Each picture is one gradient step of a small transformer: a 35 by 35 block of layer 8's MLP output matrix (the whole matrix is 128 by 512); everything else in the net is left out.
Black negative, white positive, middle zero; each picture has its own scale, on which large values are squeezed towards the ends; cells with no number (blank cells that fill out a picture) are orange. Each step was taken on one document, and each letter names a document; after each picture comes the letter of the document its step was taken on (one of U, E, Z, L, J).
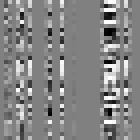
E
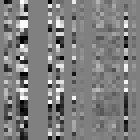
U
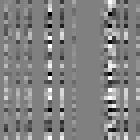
E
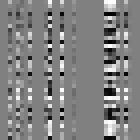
E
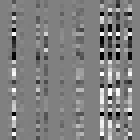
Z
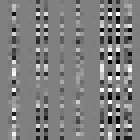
Z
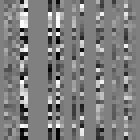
U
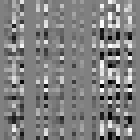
Z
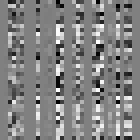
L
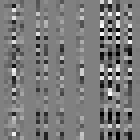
Z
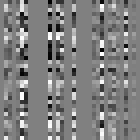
U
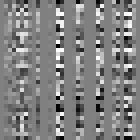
L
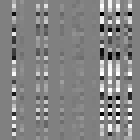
Z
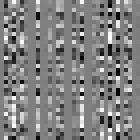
L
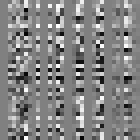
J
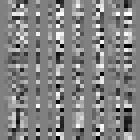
L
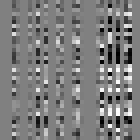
Z
